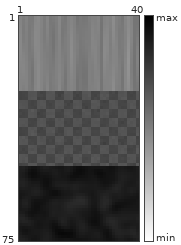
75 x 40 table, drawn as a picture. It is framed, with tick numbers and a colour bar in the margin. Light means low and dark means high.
The table splits into 3 rows of 1 panel. Panel 1,1: middling, streaked downward, faint in contrast. Panel 2,1: high, checkered, faint in contrast. Panel 3,1: very high, blotchy, faint in contrast.
